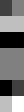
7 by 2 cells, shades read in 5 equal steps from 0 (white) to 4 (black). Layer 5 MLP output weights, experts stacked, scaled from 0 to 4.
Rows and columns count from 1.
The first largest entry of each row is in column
1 1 1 1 1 1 1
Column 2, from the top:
2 1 4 2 2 3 0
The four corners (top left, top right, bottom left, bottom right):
3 2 1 0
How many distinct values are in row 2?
1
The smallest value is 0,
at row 7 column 2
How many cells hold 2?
5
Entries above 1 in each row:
2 0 2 2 2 2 0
